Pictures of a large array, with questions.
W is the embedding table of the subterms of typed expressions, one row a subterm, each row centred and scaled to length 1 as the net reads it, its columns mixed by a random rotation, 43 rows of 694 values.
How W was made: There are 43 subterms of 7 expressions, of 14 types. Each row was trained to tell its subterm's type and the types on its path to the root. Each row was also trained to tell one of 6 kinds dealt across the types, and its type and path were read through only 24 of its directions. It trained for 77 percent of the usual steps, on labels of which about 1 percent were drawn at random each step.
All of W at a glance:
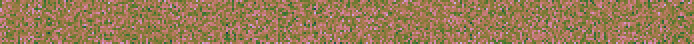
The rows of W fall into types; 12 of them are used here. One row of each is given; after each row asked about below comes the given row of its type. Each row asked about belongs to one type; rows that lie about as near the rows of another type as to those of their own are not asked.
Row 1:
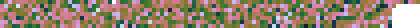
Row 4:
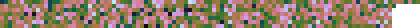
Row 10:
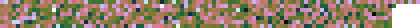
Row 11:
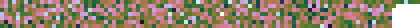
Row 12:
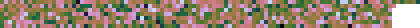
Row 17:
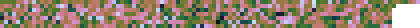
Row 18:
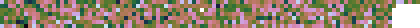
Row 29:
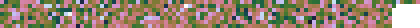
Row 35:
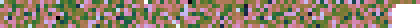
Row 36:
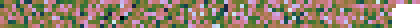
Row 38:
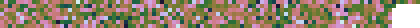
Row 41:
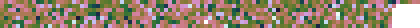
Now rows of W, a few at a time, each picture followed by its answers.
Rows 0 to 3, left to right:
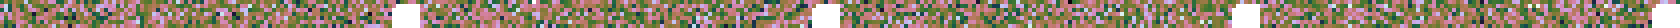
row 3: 36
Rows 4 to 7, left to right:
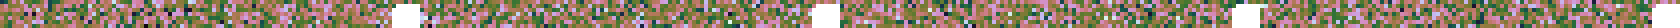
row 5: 11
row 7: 36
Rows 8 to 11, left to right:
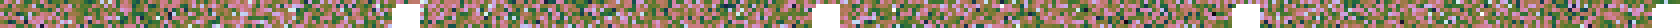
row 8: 4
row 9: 10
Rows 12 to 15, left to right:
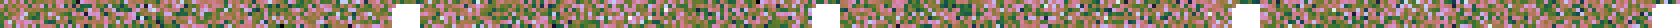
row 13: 41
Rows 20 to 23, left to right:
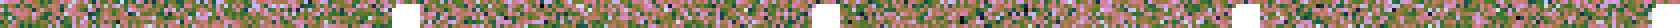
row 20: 10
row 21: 38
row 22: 4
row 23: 38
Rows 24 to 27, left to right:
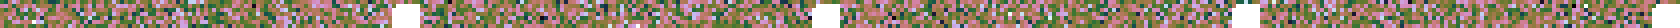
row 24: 4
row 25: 11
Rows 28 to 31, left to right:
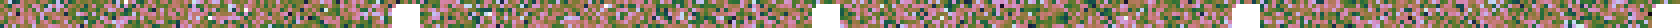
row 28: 41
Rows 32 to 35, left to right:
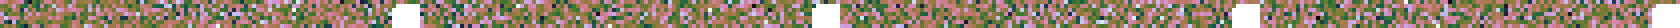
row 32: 11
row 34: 38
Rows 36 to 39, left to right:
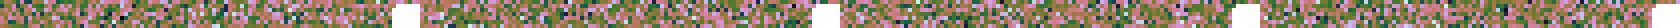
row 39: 35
